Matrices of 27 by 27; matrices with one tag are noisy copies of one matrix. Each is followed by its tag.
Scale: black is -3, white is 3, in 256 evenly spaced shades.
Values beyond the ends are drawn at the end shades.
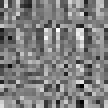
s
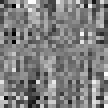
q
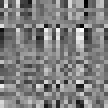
s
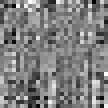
q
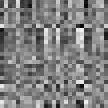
s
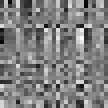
s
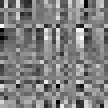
s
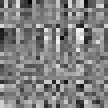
s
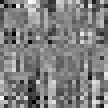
q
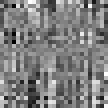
q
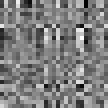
s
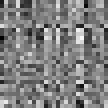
s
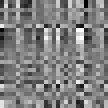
s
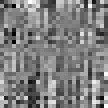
q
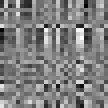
s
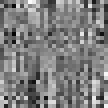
q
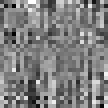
q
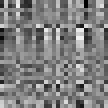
s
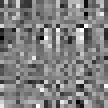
s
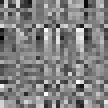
s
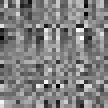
s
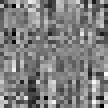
q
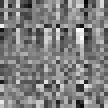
s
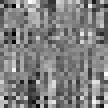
q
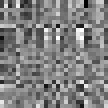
s
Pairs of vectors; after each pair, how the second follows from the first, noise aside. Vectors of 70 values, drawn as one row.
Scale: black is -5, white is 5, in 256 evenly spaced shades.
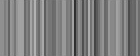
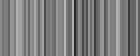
copied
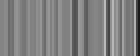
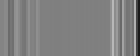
partly zeroed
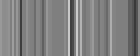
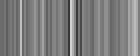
negated
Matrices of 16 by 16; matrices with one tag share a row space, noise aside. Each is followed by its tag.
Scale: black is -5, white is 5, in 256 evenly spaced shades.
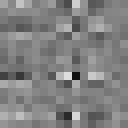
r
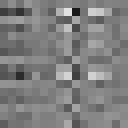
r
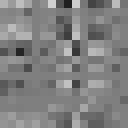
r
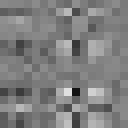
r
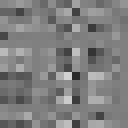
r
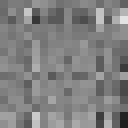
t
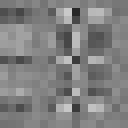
r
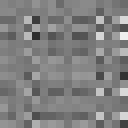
t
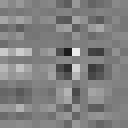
r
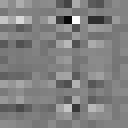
r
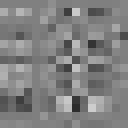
r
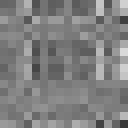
t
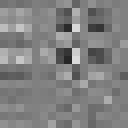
r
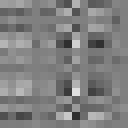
r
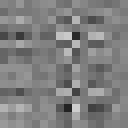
r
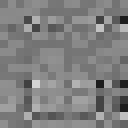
t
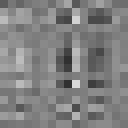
r
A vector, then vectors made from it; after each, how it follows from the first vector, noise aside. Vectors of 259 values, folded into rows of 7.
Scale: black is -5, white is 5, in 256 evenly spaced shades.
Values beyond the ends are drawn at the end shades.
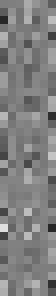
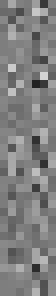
wrapped around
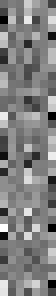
scaled up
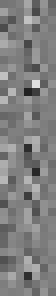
wrapped around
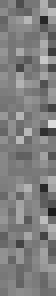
wrapped around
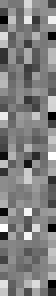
scaled up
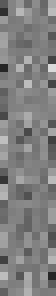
reversed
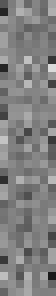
reversed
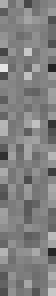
wrapped around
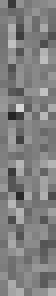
wrapped around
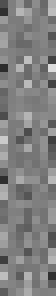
reversed
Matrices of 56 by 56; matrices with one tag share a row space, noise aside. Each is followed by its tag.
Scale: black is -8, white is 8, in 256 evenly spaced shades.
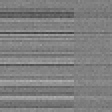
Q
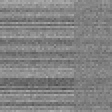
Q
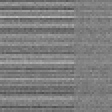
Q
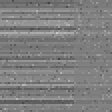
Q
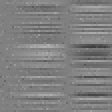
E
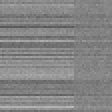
Q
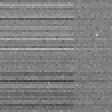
Q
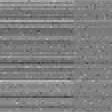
Q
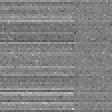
Q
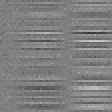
E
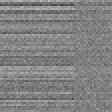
Q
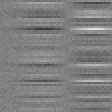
E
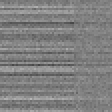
Q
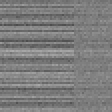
Q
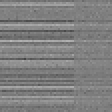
Q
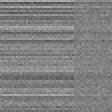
Q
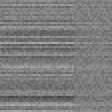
Q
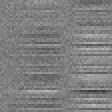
E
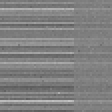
Q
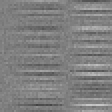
E
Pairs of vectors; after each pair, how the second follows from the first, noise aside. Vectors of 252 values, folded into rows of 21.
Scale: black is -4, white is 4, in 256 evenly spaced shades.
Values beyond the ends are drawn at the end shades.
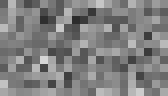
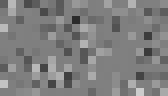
partly zeroed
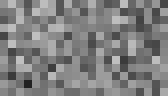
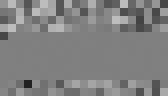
partly zeroed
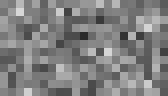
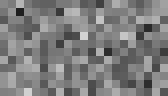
sign-scrambled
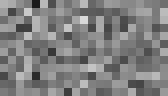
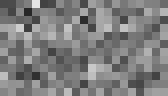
sign-scrambled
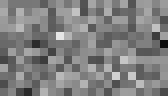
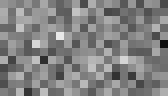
sign-scrambled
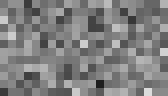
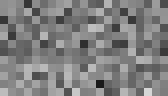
sign-scrambled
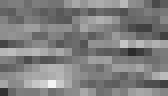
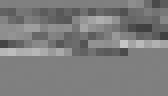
partly zeroed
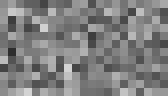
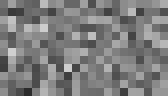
sign-scrambled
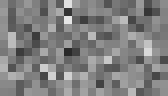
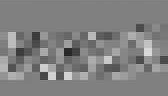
partly zeroed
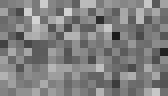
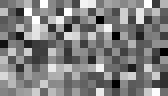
scaled up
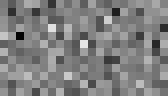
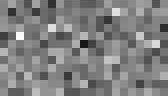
sign-scrambled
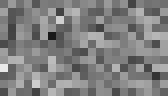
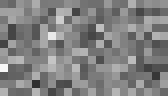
sign-scrambled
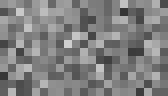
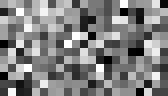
scaled up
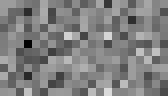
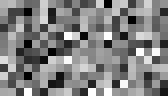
scaled up
